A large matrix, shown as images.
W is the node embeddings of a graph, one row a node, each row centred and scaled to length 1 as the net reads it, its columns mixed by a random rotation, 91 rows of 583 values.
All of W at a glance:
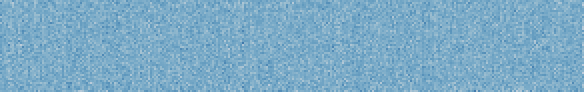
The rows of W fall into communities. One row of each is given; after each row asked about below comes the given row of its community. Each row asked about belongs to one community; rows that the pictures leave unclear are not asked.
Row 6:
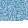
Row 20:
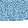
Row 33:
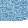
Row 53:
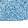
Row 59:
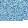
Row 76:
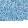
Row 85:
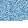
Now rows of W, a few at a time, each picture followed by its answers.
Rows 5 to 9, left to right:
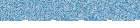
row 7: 85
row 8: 85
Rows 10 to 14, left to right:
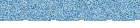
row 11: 59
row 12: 85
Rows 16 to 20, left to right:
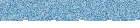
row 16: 6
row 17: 33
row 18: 20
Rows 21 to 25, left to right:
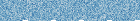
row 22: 76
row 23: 76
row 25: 59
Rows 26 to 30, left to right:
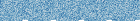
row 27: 20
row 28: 33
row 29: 85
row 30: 85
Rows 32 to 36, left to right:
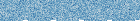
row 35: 6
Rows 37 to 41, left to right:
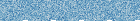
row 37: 85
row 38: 59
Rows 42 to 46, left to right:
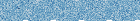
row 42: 33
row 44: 59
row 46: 85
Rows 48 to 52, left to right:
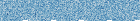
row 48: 33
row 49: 6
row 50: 59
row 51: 59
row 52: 85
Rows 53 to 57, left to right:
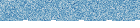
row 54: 6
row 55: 33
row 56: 33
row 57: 6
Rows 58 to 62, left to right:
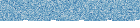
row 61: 53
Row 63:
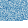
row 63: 59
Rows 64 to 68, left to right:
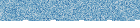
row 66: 6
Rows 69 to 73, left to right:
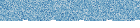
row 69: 59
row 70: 20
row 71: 53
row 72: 20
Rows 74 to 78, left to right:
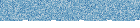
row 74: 20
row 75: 6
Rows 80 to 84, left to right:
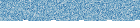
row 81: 76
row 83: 20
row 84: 33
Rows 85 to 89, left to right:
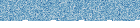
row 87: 20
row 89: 6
